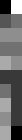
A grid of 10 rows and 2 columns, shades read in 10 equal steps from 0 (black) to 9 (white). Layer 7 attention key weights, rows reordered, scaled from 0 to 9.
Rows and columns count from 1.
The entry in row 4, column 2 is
4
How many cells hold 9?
1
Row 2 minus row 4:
-1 0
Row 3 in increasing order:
5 5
